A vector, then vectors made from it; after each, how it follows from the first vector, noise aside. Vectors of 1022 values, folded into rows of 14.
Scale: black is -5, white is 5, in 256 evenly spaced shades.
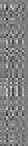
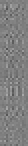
shrunk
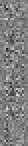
sign-scrambled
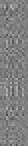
shrunk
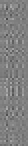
shrunk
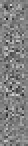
sign-scrambled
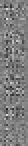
sign-scrambled
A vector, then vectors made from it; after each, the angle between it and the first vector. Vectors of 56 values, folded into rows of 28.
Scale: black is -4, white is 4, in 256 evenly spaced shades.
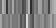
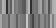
nearly parallel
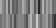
partly opposed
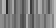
nearly parallel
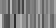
orthogonal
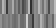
nearly parallel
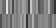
nearly opposite
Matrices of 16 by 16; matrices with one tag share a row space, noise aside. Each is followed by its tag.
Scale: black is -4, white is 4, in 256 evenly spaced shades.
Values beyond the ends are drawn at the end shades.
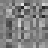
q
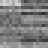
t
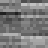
t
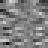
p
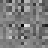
q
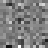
q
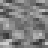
p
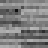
t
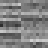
t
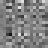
q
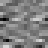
p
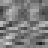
p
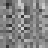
q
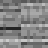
t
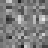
q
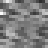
p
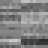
t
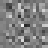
q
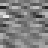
p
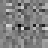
q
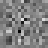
q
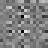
q
